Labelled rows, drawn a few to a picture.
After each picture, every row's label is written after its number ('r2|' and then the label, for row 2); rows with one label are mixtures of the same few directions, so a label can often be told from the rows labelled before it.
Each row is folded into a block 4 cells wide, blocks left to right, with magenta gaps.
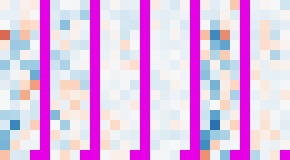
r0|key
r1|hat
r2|key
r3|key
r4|key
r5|key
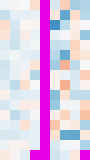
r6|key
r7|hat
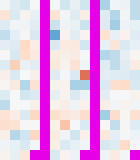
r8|hat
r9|key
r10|hat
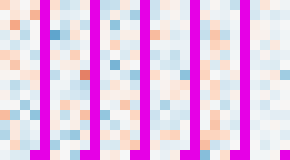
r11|hat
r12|key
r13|hat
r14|key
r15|key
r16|key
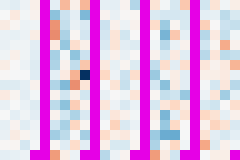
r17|hat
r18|key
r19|key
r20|key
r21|key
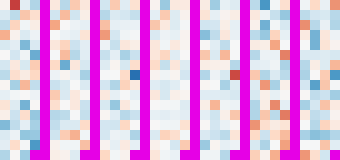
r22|hat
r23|hat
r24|key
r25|hat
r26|key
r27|hat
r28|key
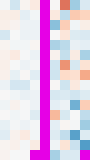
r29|hat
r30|hat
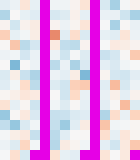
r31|hat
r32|key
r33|hat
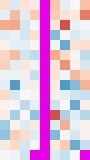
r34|hat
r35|hat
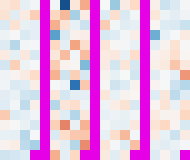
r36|hat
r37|hat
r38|hat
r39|key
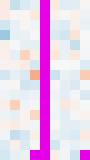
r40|key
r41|key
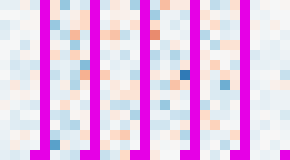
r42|key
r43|key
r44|key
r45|key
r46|hat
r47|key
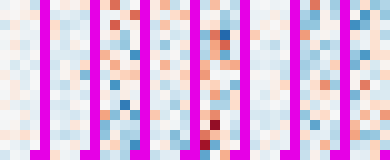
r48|key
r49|key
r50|hat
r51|hat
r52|key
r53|key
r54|hat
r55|hat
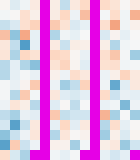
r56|key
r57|hat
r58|hat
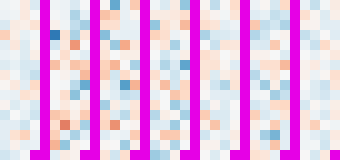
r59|key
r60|key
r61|hat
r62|key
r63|hat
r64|key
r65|hat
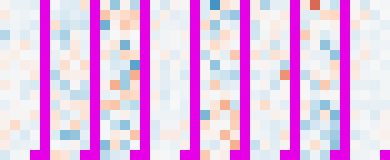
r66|key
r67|key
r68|key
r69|hat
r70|hat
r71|key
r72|hat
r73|hat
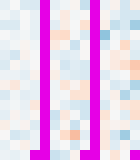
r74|hat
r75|key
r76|key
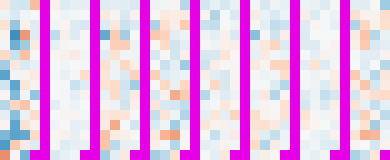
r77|key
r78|key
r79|key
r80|key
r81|hat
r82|key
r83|hat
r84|key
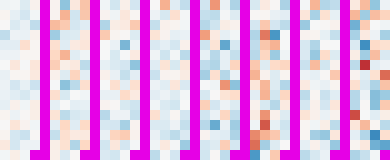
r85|key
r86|hat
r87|key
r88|hat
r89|hat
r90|key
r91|hat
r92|hat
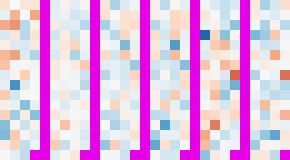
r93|hat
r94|key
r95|key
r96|key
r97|key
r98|key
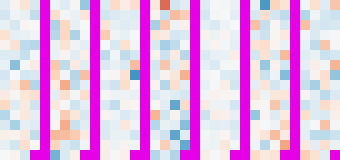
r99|hat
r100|key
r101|key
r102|hat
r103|hat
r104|hat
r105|key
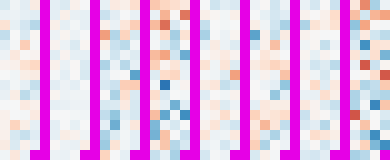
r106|key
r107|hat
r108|key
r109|hat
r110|key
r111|key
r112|key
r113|hat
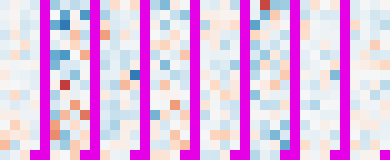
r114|key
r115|hat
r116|key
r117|hat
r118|key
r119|hat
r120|key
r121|key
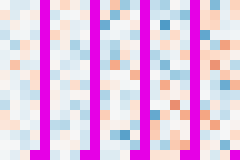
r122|hat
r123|hat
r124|hat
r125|hat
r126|hat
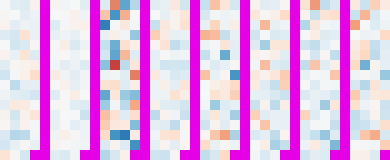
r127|key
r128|key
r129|hat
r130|key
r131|key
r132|hat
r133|hat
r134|hat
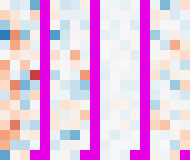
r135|key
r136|key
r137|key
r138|hat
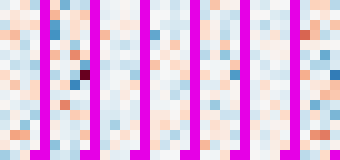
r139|key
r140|key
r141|key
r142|key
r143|key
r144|hat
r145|key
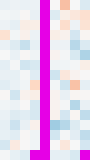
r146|key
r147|hat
